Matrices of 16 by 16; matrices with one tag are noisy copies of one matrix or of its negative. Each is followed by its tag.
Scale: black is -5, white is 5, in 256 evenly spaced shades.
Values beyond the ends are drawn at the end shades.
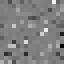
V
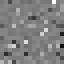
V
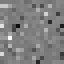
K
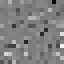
V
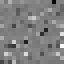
V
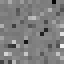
V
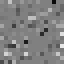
V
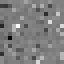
K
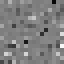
V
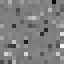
V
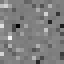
K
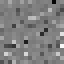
V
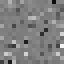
V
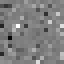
K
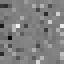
K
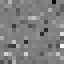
V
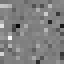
K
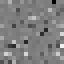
V
